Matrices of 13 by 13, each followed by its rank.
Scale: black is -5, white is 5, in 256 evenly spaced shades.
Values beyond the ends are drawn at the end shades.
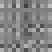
two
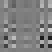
one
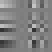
one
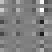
one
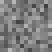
full rank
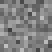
full rank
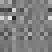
two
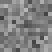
full rank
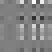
one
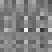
two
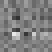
two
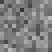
full rank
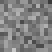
full rank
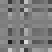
one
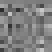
two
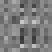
two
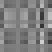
one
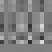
one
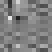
two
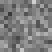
full rank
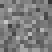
full rank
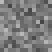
full rank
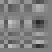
one
